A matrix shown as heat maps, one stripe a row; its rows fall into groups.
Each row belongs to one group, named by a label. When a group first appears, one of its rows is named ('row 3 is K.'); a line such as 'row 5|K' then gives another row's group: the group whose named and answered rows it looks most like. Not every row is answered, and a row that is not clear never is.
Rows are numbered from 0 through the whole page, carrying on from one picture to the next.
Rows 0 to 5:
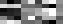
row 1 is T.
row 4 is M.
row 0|M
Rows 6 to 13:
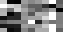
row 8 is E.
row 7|T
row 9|M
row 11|M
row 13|M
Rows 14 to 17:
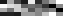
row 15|T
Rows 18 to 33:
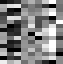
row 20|M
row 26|M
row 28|M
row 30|M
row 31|E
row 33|T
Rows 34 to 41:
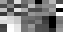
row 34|E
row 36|E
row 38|T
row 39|T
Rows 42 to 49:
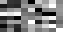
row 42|M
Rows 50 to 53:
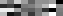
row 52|T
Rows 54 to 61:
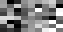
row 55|E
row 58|T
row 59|M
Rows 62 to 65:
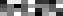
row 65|E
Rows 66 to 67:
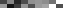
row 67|M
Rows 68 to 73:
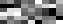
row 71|T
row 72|E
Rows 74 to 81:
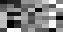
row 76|E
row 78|E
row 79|M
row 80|M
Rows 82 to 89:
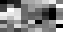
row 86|T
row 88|E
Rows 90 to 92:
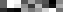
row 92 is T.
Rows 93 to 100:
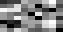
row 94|E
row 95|T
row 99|M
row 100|E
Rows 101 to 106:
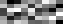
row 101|M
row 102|E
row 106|E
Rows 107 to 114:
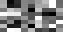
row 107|M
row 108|M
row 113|M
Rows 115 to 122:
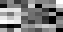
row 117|T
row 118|E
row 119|T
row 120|T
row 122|E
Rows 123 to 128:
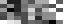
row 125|M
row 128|T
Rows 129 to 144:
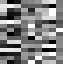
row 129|M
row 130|T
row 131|M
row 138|M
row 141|T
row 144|M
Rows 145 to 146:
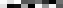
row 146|M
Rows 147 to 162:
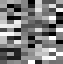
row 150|E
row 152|E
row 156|M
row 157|E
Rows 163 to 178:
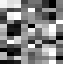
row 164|T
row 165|M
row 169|M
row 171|M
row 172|E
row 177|E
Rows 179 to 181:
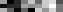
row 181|M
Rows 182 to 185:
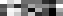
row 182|T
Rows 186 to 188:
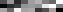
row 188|E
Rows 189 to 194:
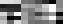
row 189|T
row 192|E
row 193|M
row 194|E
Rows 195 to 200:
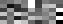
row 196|M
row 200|E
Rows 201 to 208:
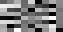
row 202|T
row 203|M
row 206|T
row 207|M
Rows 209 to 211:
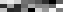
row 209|T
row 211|M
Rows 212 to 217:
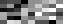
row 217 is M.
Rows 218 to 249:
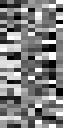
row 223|E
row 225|M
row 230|T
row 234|T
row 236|T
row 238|M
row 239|T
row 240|E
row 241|E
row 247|T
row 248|E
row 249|M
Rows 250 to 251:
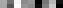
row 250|E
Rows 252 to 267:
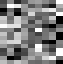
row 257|E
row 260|E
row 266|M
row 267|E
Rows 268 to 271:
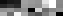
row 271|E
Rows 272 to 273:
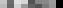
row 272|E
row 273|E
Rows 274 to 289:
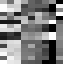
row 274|E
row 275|T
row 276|T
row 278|E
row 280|T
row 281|T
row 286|T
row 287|T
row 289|T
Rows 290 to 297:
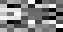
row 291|M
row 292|T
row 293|E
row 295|M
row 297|E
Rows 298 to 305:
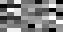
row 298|E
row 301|E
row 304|M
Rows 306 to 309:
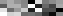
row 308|E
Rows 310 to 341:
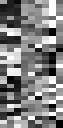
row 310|M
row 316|M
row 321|E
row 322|E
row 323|T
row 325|T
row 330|M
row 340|E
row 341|E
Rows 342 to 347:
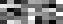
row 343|T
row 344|M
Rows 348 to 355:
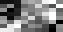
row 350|M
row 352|M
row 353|E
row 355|T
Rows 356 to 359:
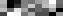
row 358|E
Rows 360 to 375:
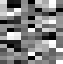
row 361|M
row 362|E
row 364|M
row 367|M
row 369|T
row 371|M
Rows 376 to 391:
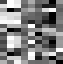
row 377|T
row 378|M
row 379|T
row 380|T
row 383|M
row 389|M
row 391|E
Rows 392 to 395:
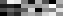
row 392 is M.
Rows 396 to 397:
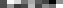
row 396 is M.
